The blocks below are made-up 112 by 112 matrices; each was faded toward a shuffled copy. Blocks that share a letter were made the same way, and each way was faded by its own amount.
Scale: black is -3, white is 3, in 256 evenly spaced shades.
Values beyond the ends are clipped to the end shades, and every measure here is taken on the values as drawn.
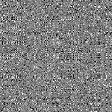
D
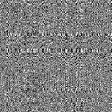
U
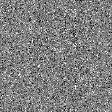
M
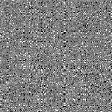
D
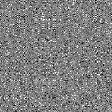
D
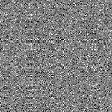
D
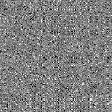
D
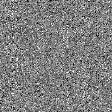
M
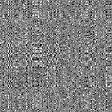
U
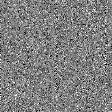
M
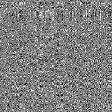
D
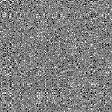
D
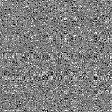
D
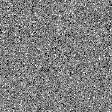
M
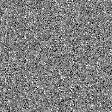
M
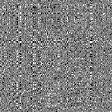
U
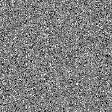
M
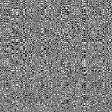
U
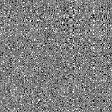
D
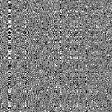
U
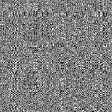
U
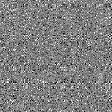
D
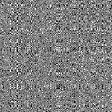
U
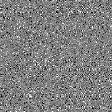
D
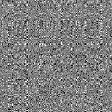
U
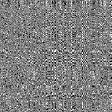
U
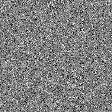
M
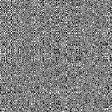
U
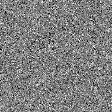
M
